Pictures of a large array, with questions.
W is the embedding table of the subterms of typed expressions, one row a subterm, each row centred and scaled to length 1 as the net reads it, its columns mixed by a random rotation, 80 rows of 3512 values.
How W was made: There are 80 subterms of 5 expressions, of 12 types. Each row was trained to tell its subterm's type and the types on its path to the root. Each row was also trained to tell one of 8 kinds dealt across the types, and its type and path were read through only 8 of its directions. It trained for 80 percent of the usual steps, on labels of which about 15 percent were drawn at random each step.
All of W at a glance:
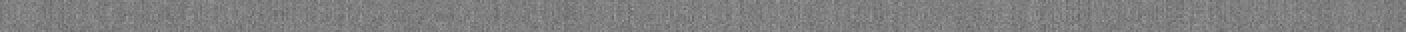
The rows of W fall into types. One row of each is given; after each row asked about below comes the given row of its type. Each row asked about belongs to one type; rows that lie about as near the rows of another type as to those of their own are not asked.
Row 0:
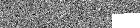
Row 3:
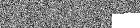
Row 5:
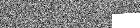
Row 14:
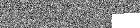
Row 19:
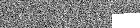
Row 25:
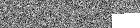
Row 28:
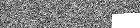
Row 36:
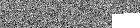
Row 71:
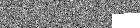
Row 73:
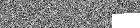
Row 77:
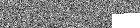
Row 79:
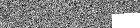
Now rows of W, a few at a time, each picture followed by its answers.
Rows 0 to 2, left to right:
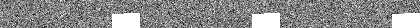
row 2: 5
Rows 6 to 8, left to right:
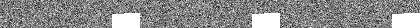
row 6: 73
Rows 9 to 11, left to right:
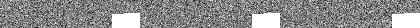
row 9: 77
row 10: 71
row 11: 79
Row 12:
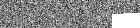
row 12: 19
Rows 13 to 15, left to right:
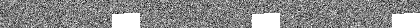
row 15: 3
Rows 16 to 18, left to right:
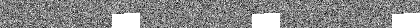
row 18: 36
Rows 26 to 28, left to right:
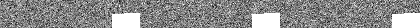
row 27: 25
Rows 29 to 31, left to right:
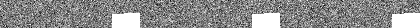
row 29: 19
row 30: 19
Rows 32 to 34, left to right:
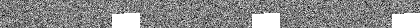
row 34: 28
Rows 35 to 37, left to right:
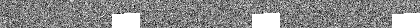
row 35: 71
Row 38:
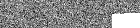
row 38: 28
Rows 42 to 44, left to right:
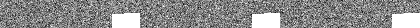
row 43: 5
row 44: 77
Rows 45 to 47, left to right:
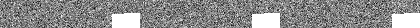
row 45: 0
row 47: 25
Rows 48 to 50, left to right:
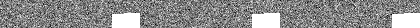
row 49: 19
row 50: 5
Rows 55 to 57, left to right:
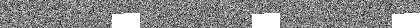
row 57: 3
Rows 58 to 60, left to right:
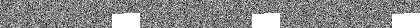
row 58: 0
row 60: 79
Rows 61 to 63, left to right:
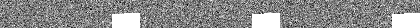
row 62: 71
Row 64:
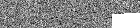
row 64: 71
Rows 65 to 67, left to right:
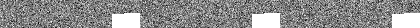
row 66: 73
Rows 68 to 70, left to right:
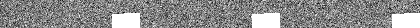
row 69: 25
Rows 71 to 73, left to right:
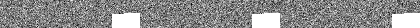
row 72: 79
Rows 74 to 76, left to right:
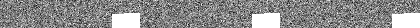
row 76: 79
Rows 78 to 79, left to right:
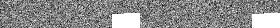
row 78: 5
